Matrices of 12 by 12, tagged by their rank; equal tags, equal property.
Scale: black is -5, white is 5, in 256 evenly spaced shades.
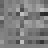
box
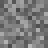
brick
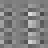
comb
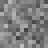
brick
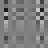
comb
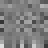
box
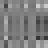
comb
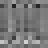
box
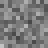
brick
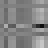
comb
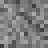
brick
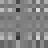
comb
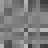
box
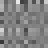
box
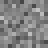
brick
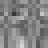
box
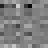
box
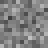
brick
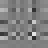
comb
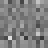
box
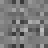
box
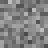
brick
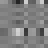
comb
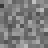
brick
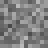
brick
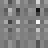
comb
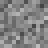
brick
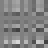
comb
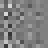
box
